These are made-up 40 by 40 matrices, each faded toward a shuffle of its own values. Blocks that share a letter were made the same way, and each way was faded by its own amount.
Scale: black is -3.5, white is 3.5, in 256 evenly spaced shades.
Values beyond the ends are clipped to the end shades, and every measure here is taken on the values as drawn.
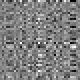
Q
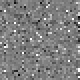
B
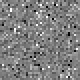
B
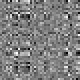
Q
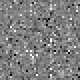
B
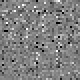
B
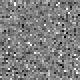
B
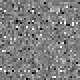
B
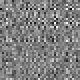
Q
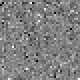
B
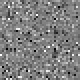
B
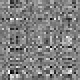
Q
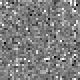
B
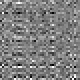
Q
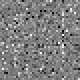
B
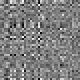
Q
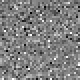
B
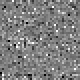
B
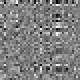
Q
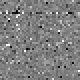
B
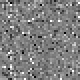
B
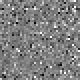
B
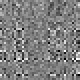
Q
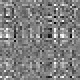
Q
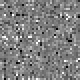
B
